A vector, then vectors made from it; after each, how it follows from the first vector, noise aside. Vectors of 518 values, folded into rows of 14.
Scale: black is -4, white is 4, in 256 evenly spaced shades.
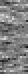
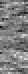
reversed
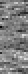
reversed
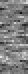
wrapped around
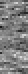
reversed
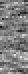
reversed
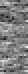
negated
